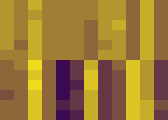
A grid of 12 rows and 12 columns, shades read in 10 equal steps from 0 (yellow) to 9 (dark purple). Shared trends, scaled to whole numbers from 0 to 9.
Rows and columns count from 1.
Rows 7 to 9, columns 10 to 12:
1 3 7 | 1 3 7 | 1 3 7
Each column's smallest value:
3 4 0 4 4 4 1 3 2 1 2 5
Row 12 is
5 5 1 5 9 8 2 7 6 1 2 7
